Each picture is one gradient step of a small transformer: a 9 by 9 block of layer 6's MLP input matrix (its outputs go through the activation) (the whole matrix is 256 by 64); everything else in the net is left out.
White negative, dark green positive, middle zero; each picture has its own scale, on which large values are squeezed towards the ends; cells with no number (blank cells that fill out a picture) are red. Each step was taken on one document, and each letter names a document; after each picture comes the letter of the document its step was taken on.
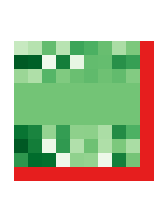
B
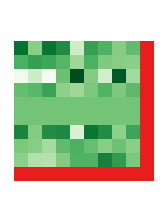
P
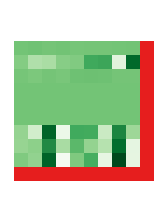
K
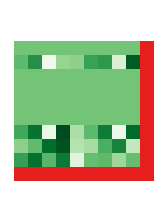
K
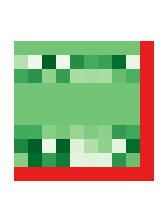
K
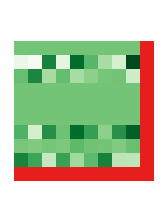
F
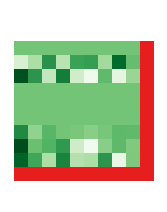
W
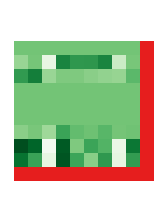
B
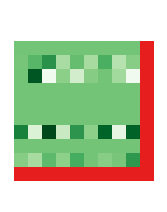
F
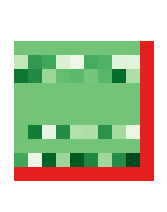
F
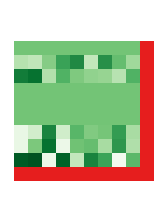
B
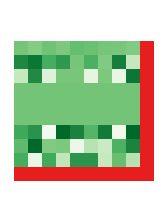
K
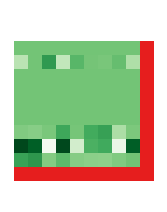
B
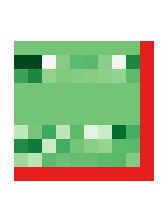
B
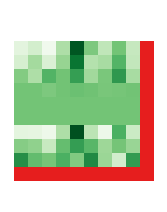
P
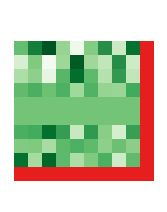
P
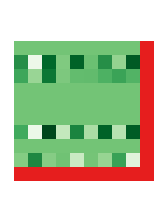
F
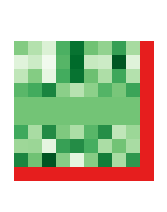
P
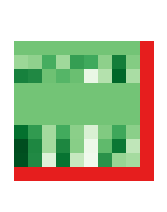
W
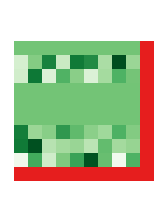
W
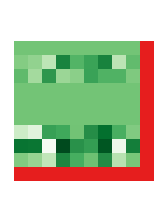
B
